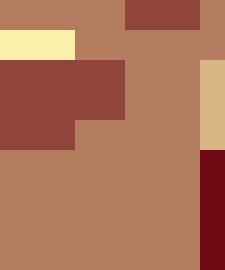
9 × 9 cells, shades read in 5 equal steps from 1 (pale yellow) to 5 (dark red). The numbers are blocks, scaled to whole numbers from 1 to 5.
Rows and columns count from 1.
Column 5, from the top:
3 3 4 4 3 3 3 3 3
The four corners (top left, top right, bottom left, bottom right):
3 3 3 5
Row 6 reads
3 3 3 3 3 3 3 3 5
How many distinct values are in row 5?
3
